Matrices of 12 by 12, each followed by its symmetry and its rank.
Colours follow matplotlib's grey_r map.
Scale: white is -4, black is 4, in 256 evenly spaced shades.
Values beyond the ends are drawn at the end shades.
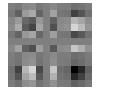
symmetric, rank one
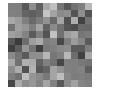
antisymmetric, full rank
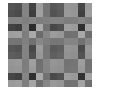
symmetric, rank one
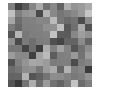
antisymmetric, full rank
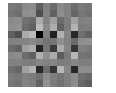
symmetric, rank two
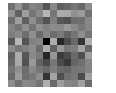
symmetric, rank two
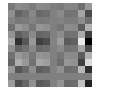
neither, rank one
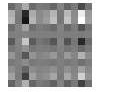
neither, rank one
